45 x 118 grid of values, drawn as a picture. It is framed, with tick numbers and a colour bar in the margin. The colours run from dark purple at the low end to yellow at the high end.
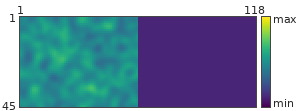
The table splits into one row of 2 panels. Panel 1,1: middling, blotchy. Panel 1,2: very low, flat.
